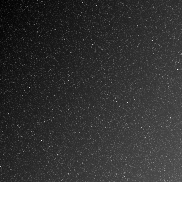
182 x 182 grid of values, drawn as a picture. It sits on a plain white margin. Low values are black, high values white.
Ninth with the lowest average: top left. Ninth with the highest average: bottom right. Average level on the scale: 20%. Mirror symmetry: none. Odd rows or columns: none. Stripes: none. Slope: up to the bottom right.
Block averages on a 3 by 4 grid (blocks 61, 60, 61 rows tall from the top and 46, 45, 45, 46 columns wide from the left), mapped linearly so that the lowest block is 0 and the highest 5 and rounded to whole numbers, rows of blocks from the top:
0123
1234
2345
